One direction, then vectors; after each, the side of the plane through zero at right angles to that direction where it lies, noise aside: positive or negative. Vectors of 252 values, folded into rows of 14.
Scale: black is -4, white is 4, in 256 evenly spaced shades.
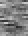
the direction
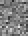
negative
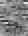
positive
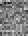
negative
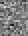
positive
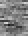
positive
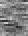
positive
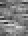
negative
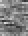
positive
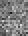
negative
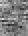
positive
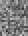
positive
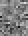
positive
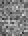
negative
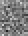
positive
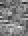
negative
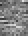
negative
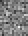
negative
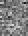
negative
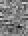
positive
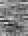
positive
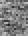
positive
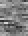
positive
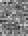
positive
